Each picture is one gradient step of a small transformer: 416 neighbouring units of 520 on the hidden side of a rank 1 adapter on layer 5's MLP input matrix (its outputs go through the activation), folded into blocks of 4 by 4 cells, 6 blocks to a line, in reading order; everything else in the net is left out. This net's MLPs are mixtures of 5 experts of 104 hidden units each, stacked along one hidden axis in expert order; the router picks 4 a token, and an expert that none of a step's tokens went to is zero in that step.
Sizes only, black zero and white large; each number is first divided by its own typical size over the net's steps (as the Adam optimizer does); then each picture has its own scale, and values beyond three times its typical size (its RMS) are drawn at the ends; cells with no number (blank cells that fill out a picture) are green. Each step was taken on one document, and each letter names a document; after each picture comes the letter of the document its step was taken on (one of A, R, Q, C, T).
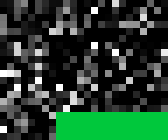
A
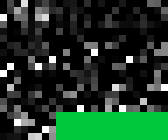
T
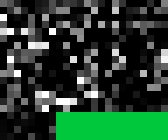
A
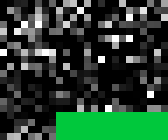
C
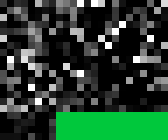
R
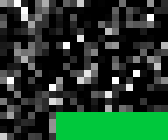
R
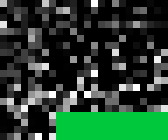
A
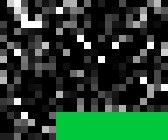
T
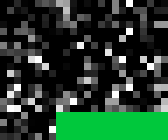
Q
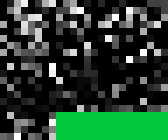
C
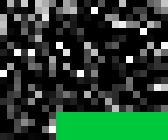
T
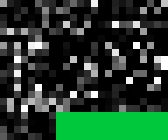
A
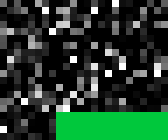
A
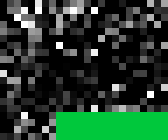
C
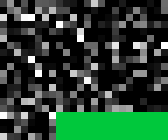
R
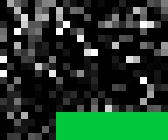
C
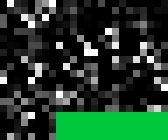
R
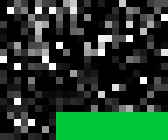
C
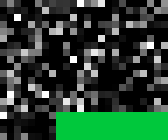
R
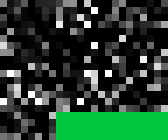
A
